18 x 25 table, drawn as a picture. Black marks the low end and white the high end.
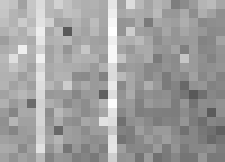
Columns 5 and 13 stand out from the rest. Values rise toward the top left. The ninth with the lowest average is the bottom right.
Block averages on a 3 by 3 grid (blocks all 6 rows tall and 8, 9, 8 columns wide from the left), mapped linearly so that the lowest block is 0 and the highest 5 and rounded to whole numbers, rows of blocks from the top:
542
431
320
